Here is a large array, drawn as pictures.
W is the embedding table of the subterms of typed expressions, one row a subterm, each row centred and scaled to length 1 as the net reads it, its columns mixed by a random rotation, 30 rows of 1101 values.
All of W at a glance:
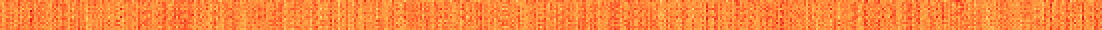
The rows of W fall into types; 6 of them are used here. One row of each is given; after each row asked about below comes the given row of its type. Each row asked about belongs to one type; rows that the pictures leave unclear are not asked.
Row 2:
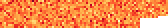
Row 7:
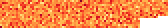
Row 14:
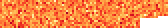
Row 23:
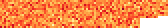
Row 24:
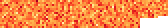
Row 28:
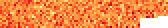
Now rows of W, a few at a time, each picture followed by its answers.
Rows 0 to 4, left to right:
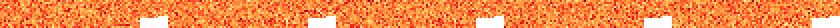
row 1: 2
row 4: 7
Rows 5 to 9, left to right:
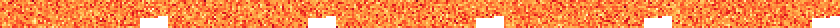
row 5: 2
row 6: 24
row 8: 2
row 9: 14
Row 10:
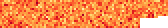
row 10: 24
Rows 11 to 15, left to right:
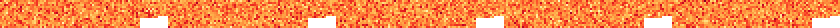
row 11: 24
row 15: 2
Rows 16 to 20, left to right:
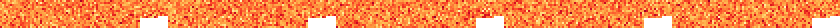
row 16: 14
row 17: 14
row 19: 7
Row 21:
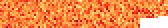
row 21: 24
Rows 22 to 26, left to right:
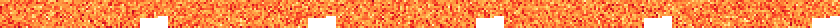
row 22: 28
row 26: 23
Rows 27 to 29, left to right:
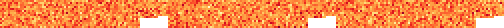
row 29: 7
